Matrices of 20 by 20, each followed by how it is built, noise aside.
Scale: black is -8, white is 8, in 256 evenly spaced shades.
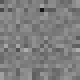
low rank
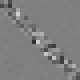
banded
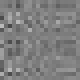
low rank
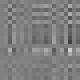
low rank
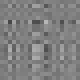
low rank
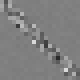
banded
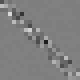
banded
